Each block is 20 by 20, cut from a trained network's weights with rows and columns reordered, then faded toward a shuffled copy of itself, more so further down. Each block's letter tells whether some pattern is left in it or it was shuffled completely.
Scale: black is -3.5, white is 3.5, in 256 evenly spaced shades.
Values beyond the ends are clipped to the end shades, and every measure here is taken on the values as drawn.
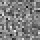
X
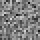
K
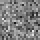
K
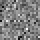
K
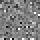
K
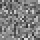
K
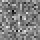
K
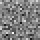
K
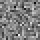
X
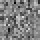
K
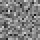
K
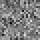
K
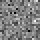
X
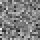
K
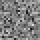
X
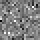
X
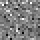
X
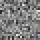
K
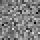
X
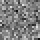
X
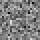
X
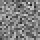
X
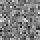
X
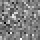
X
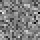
X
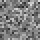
X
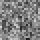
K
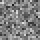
X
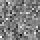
X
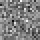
X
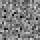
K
